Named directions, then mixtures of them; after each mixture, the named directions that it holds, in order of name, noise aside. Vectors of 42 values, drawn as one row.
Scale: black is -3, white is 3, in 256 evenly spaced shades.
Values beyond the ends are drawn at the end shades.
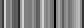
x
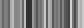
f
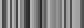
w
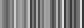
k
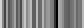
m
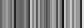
k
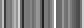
x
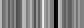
m, x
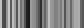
w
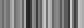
f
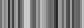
m, w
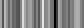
m, x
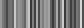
k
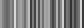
k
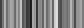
f, m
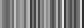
k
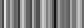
f, x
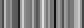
x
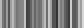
f, m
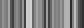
f
